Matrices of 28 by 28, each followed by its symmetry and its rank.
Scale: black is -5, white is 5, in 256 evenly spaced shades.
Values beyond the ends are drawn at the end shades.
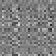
neither, rank three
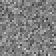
antisymmetric, full rank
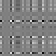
neither, rank one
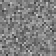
antisymmetric, full rank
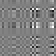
neither, rank one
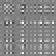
symmetric, rank two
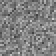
symmetric, full rank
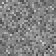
symmetric, full rank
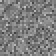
symmetric, full rank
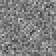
symmetric, full rank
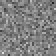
antisymmetric, full rank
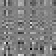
neither, rank three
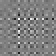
symmetric, rank two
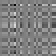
neither, rank one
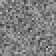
symmetric, full rank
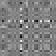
symmetric, rank two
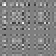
symmetric, rank two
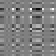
neither, rank one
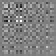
symmetric, rank two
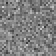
antisymmetric, full rank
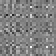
neither, rank three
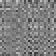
neither, rank three
